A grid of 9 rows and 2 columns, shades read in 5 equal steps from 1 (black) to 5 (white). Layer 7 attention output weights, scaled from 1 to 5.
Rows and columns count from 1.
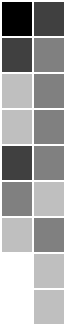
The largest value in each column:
5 4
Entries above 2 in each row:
0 1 2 2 1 2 2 2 2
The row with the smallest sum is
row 1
